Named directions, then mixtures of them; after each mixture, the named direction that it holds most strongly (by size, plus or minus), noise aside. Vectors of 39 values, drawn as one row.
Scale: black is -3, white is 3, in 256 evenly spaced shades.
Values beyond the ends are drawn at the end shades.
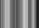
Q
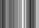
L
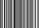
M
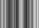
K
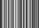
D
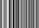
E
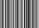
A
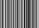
A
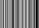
M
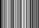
D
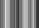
Q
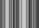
Q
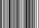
K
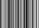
K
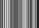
Q
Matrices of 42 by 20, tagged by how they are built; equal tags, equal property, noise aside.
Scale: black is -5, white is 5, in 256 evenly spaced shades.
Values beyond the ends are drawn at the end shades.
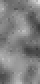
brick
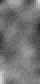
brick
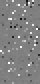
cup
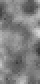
brick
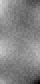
brick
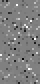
cup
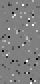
cup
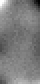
brick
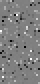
cup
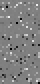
cup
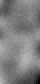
brick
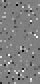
cup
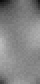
brick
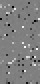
cup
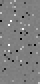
cup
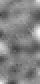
brick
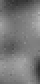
brick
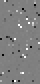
cup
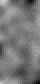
brick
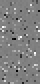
cup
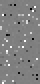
cup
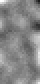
brick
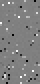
cup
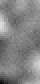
brick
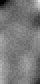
brick
